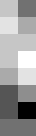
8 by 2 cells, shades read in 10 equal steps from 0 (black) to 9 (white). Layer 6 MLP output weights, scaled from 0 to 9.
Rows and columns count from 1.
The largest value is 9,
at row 4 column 2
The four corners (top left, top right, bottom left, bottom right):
7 4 4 4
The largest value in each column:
8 9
